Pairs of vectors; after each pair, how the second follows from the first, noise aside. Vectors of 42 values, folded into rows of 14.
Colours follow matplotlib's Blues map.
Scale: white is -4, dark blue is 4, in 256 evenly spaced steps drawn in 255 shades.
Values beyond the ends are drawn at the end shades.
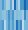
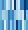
scaled up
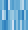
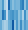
negated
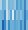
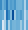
negated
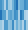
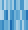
reversed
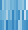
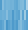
shrunk
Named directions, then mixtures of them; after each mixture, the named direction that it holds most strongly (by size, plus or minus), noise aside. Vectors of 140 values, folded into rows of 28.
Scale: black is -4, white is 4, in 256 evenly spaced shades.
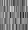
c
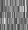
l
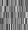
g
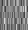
l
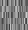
g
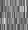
l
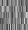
g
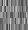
g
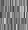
l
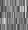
l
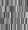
g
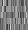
g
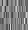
g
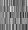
c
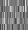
l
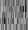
l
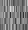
c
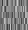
g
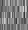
l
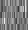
l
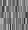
g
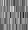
c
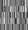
l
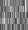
l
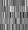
c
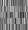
c
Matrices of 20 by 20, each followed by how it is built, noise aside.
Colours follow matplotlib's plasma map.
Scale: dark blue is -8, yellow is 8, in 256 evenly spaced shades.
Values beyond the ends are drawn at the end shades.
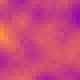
smooth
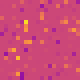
sparse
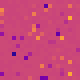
sparse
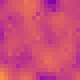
smooth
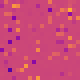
sparse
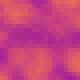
smooth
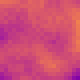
smooth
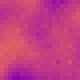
smooth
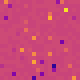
sparse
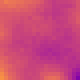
smooth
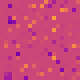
sparse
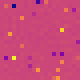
sparse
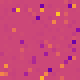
sparse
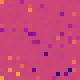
sparse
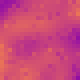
smooth
